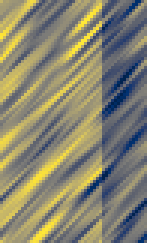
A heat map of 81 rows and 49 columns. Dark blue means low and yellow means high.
Seam: vertical, 70% of the way across, the left part higher. Histogram: bell-shaped. Grain: diagonal, up to the right.
